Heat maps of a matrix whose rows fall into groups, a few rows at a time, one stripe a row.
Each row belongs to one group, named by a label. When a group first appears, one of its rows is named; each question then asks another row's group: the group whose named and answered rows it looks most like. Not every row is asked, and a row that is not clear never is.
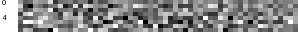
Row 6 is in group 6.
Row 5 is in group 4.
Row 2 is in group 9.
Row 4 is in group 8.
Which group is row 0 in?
9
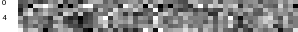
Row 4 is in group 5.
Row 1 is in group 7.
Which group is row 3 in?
8
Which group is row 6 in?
5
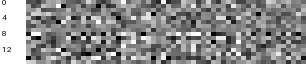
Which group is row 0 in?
6
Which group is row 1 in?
9
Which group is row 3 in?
4
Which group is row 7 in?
4
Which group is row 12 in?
9
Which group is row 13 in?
5
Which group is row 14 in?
7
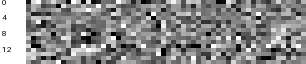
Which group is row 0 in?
8
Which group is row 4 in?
4
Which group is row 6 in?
6
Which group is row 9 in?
5
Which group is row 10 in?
5
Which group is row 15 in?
9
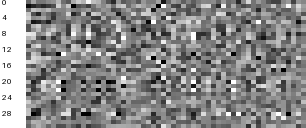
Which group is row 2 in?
4
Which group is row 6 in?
8
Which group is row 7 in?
8
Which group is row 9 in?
6
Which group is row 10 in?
5
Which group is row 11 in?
8
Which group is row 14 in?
4
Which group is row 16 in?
5
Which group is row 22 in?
9
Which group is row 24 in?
9
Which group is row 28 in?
5
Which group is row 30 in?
4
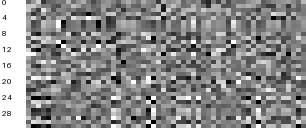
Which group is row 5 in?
9
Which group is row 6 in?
9
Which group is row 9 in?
4
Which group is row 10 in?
9
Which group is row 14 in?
5
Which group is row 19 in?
4
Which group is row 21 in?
7
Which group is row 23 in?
8
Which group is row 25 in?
4
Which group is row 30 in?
4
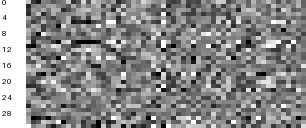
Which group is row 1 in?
7
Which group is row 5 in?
5
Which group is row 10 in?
5
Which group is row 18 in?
6
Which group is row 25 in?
4
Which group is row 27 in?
5
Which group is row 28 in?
8
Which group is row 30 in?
9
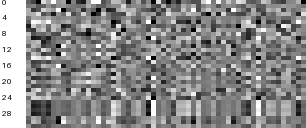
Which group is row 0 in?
7
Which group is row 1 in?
6
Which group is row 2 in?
9
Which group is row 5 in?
4
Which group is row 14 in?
4
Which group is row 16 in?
9
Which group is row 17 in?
7
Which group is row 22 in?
8
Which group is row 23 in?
6
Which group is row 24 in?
4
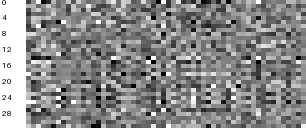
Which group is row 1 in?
6
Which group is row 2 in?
8
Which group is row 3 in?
7
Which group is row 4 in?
4
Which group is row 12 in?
8
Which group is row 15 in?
4
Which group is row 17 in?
4
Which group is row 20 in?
5
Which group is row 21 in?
8
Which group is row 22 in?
9
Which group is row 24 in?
9
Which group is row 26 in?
9
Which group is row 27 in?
7
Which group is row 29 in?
5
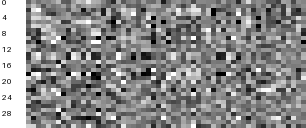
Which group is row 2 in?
8
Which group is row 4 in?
4
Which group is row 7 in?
7
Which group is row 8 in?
7
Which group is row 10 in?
7
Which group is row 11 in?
6
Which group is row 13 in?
8
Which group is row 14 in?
8
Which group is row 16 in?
9
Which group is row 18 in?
8
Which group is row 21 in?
5
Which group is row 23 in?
9
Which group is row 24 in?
4
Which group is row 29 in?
5
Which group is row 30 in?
9
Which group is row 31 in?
6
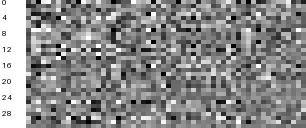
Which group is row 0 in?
7
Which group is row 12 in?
8
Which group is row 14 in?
9
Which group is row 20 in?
7
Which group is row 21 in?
7
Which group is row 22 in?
9
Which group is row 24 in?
7
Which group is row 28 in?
7
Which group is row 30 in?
5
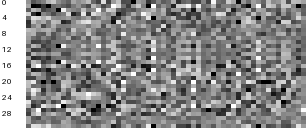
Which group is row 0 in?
8
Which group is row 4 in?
4
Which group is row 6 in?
7
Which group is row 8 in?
6
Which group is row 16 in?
8
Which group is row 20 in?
6
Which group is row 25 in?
5
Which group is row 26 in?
9
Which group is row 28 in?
8
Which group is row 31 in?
4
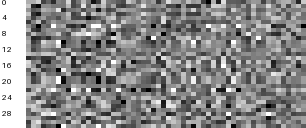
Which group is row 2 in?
9
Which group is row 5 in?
7
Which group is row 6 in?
7
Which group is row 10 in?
9
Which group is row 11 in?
9
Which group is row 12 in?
5
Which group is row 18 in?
5
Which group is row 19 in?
9
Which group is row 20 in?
9
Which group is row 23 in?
6
